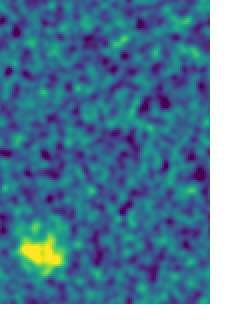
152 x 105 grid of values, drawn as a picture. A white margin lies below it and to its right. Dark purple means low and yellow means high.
The halves do not mirror each other. No lone cell stands out from its neighbours. There are no regular stripes. A single bump stands in the bottom left. The ninth with the highest average is the bottom left.
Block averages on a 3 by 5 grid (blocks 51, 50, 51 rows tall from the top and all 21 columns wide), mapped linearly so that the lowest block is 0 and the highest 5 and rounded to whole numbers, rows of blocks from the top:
11101
10111
55111
